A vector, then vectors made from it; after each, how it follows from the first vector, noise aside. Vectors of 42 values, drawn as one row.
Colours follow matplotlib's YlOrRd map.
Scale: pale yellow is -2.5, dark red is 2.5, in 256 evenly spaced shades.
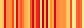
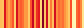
copied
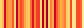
copied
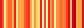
negated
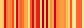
copied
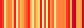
negated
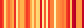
negated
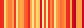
negated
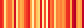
negated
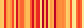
copied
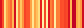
negated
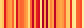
copied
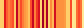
copied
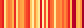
negated
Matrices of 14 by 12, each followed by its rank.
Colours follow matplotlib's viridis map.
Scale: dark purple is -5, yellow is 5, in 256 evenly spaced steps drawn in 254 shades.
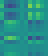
one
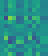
two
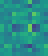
two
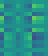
one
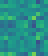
two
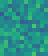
full rank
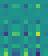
one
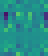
two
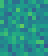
full rank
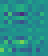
two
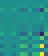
one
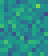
full rank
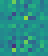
two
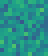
full rank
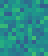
full rank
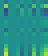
one
